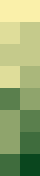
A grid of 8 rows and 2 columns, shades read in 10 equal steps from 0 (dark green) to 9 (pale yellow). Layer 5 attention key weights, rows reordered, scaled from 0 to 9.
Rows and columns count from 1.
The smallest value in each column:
2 0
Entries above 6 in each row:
2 2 2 1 0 0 0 0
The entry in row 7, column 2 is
2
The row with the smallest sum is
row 8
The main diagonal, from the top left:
9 7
